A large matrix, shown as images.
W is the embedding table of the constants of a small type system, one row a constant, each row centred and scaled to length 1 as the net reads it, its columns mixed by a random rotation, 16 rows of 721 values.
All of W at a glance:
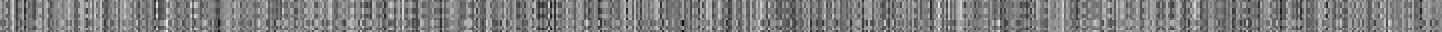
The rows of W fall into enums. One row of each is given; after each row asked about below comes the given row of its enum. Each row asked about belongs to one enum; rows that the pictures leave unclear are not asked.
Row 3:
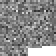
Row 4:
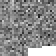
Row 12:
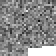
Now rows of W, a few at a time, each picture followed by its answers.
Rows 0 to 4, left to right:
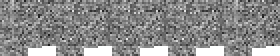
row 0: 4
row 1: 3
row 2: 3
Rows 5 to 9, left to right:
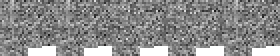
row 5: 4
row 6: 4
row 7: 3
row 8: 3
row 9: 4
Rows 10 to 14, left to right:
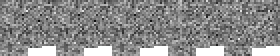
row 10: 12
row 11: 12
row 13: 4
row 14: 3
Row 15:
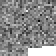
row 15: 12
